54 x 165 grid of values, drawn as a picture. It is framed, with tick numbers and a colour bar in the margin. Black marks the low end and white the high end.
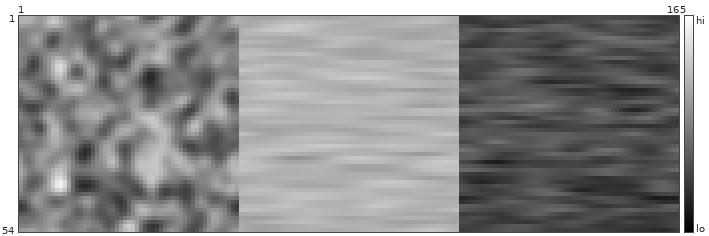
The table splits into one row of 3 panels. Panel 1,1: middling, blotchy, strong in contrast. Panel 1,2: high, streaked across, faint in contrast. Panel 1,3: low, streaked across.
